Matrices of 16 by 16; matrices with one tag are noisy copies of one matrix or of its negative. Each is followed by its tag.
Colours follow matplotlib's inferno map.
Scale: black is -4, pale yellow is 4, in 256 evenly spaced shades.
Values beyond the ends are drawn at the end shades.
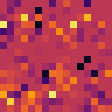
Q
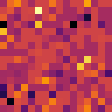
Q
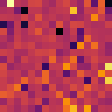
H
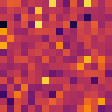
Q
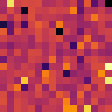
H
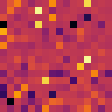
Q
